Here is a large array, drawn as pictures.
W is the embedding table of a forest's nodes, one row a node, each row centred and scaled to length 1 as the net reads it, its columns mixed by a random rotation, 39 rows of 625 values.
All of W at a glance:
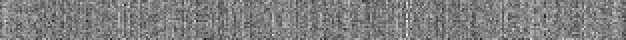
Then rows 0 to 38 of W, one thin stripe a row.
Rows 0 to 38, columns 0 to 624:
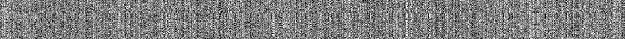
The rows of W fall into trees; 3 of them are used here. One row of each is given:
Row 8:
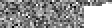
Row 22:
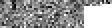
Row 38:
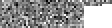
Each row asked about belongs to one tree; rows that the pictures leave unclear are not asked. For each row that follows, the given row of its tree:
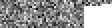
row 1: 22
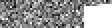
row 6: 22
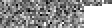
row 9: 38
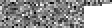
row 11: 8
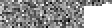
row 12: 8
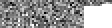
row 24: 8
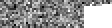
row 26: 22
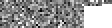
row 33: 38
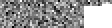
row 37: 8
